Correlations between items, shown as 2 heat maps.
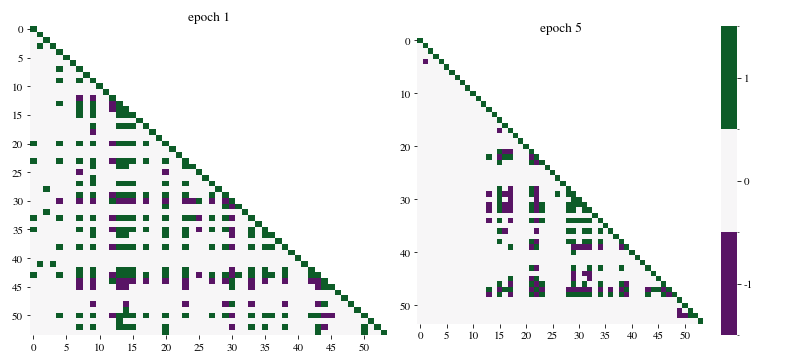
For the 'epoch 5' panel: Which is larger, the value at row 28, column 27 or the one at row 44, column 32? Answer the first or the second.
the first
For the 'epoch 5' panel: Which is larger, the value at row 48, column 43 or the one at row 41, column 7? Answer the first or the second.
the first
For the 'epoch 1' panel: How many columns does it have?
54
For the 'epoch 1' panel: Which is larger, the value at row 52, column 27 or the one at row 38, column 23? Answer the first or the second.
the second
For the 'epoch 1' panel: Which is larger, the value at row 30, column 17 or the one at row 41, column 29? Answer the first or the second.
the second
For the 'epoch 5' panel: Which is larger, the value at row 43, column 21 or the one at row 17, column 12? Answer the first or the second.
the first
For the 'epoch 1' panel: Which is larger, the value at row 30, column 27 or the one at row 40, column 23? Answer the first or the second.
the second
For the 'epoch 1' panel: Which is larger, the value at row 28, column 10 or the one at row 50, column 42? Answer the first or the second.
the second
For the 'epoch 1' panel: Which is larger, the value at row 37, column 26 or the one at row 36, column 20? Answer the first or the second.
the second
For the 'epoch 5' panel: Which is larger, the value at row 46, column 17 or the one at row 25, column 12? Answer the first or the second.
the second
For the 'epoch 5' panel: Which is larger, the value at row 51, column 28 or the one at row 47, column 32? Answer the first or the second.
the first
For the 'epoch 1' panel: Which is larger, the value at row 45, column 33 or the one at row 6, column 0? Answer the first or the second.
the second
